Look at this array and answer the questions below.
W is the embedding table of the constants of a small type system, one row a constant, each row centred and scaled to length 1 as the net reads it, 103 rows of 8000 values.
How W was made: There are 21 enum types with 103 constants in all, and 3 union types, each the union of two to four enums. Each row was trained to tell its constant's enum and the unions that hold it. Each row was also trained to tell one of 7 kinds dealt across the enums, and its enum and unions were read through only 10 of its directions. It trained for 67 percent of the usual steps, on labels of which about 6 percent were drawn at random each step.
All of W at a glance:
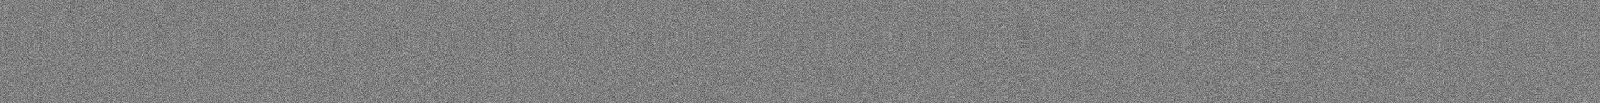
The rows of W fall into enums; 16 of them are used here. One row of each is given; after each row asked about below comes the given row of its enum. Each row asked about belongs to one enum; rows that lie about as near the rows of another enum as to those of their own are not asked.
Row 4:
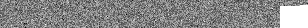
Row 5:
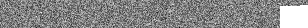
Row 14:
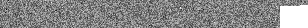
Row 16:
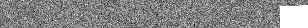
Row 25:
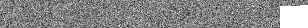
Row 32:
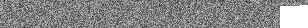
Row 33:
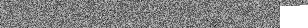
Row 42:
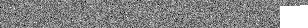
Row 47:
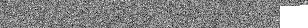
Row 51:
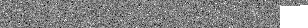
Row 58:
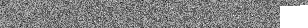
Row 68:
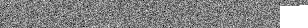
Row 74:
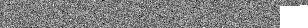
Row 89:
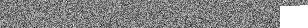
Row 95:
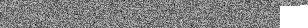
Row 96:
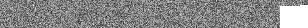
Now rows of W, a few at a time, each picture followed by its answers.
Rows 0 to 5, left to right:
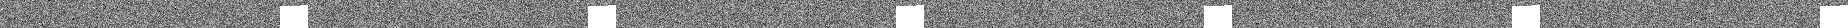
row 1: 96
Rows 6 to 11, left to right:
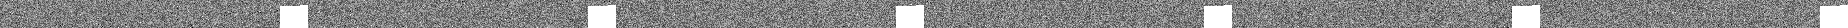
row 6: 51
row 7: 4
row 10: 58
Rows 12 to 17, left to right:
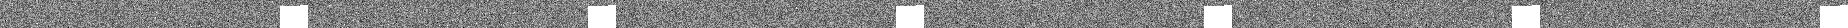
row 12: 51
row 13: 42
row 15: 5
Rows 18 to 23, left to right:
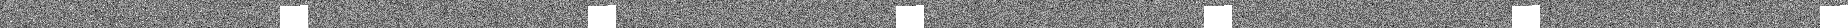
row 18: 51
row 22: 47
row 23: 42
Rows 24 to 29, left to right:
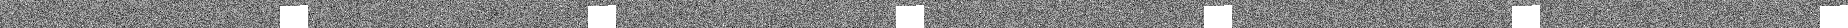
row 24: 32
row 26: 5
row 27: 96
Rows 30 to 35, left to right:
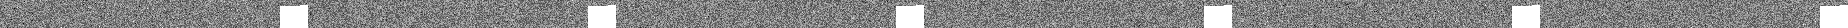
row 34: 47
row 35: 32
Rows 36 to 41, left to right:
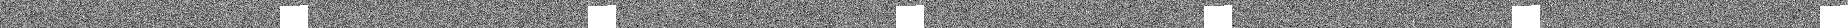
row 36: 5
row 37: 16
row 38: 33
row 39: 25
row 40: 95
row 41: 89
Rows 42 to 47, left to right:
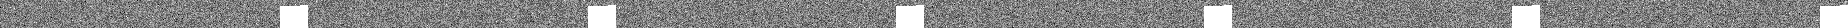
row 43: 16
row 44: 89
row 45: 16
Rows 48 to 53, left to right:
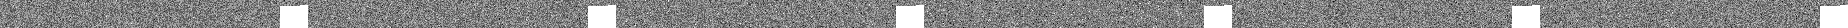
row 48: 58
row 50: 47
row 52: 51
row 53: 89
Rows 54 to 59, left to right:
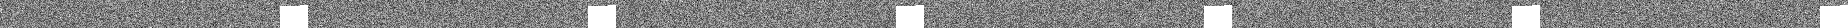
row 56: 14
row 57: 58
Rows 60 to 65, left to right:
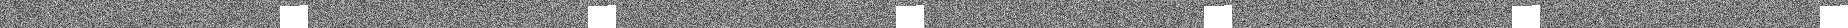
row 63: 89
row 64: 47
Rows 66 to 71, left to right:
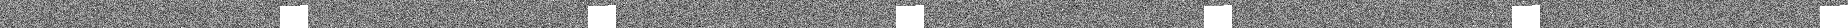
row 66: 58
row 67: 25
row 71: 16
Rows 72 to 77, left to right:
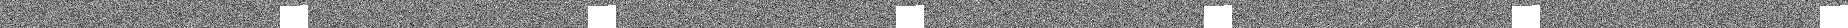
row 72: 32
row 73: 51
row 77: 5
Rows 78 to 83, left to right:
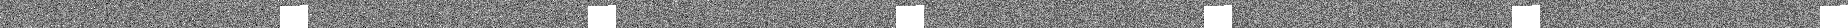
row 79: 42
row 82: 14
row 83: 14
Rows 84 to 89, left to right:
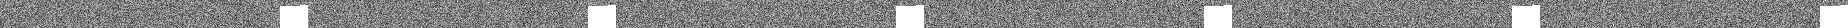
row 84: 32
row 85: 96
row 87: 14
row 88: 51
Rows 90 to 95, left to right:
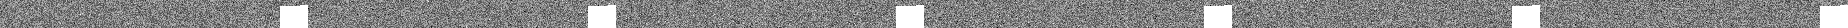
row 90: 58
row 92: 96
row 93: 96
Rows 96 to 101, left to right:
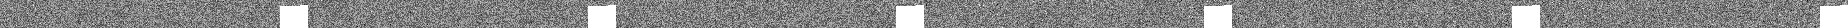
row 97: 16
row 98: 14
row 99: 47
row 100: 16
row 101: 58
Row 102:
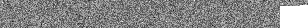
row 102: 32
